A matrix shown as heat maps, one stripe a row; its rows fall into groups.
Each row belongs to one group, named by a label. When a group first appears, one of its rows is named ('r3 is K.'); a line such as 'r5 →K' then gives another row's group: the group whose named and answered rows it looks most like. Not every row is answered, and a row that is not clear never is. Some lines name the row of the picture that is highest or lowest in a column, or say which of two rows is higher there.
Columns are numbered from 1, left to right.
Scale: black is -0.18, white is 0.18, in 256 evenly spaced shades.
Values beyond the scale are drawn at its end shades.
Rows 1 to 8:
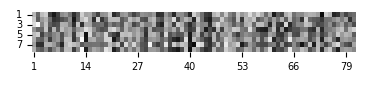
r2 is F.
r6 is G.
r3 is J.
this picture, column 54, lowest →7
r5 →G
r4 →F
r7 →F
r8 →G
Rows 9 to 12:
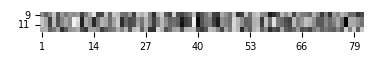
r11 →G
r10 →G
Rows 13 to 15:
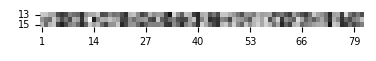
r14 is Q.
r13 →J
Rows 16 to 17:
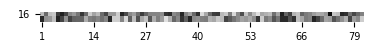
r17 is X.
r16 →J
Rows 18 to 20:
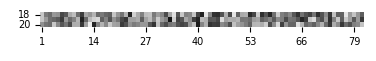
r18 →F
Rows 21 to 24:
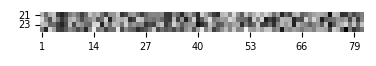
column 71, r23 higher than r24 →No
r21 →J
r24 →J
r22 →F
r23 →F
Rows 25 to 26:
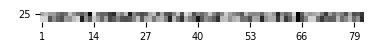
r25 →J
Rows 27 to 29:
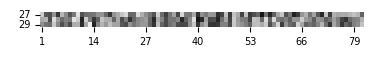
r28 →Q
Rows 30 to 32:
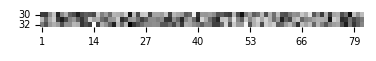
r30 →X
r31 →J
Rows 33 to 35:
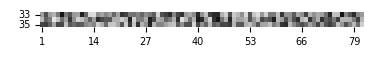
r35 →X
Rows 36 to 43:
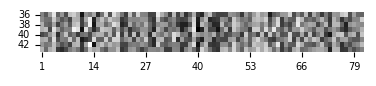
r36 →F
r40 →X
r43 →J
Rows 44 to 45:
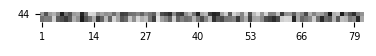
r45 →F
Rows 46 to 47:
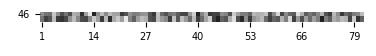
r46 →Q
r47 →F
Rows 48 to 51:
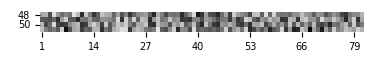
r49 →X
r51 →F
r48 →Q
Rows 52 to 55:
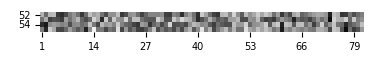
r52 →J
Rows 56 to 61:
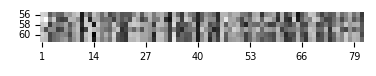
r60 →G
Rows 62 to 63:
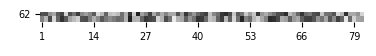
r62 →X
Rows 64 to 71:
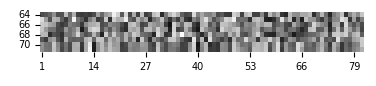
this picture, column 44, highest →64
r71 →Q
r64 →X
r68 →F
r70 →Q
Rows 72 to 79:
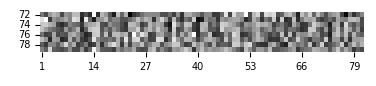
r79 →J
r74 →J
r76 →F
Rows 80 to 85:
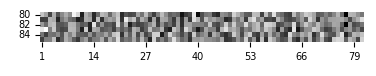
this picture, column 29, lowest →80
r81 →X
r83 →J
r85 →X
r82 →J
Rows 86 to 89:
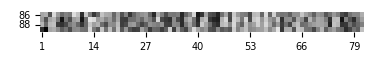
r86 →Q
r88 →J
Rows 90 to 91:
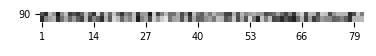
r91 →X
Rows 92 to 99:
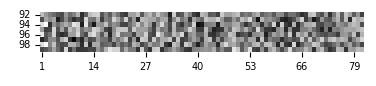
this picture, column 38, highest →95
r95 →F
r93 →X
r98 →J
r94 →G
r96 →F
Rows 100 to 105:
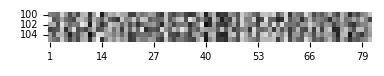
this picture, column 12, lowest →104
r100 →Q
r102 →Q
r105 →Q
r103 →X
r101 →F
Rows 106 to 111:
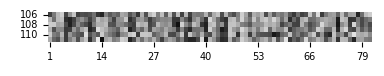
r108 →J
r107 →J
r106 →X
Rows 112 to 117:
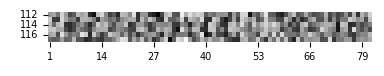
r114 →J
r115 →J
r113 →F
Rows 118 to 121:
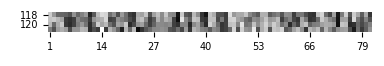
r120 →J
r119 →J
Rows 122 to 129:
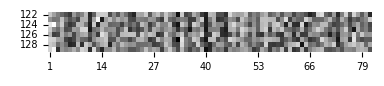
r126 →F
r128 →F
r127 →J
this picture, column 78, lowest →123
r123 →Q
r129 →G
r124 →J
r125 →G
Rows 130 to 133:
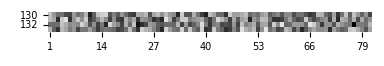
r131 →F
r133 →F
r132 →Q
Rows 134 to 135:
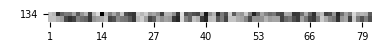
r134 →G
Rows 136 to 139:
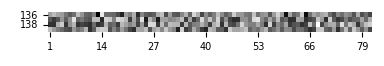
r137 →X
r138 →X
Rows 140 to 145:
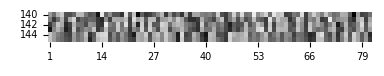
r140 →J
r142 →X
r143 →X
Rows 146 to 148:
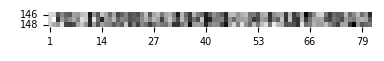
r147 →G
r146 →G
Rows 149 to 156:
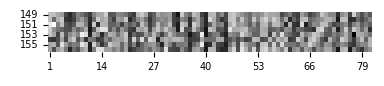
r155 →Q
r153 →G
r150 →J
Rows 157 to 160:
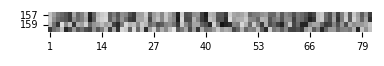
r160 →X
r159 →F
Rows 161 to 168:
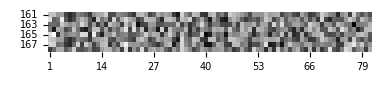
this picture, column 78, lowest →164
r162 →F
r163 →Q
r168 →X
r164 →X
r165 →G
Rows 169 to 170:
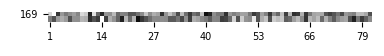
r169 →G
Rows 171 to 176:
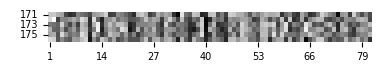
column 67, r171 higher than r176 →No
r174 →G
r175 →Q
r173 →Q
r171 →J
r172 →G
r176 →G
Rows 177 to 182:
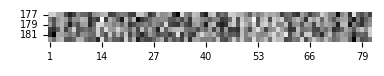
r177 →J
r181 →Q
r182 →J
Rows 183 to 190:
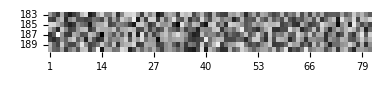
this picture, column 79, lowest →185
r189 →F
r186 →F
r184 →X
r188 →X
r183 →F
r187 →X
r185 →J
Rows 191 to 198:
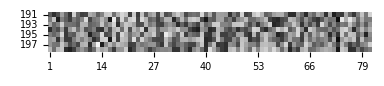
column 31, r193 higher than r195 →No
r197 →Q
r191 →X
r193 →F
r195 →F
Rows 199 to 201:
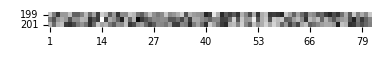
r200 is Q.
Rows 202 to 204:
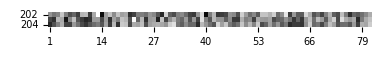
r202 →Q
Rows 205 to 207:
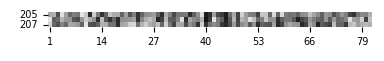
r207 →F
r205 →Q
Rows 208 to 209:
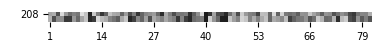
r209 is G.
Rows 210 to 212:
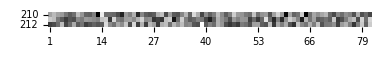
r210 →J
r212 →X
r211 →F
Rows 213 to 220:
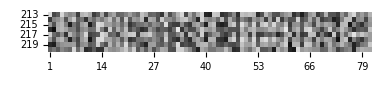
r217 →F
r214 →X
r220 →X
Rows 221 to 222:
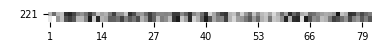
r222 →J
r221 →J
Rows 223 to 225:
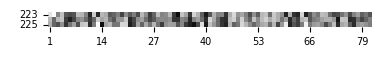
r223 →J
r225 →G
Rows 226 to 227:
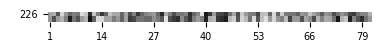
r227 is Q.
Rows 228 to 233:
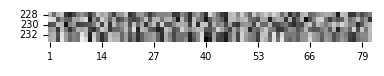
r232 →Q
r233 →Q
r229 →G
